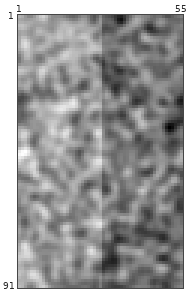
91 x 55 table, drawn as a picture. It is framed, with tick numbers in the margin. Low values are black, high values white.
Average level on the scale: 50%. Seam: vertical, 50% of the way across, the left part higher. Grain: blotchy. Histogram: bell-shaped.
